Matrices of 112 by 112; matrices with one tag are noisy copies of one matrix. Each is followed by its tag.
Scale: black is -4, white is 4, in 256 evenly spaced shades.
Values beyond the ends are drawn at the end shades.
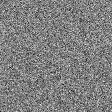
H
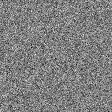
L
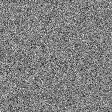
L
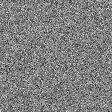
L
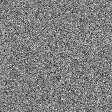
H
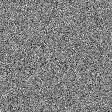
L
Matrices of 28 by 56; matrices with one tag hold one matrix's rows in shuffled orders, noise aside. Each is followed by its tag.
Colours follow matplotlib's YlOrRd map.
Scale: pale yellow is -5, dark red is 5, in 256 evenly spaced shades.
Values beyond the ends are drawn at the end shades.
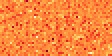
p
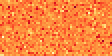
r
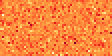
r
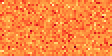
r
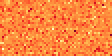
r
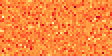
r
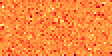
r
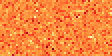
p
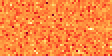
p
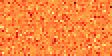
r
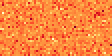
r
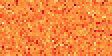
r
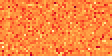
r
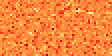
p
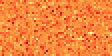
p
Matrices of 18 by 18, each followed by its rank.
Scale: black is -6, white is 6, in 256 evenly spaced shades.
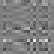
two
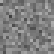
full rank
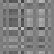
one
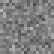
full rank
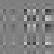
one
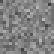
full rank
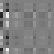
one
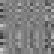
two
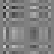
one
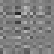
two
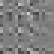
two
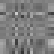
two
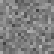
full rank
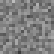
full rank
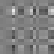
one
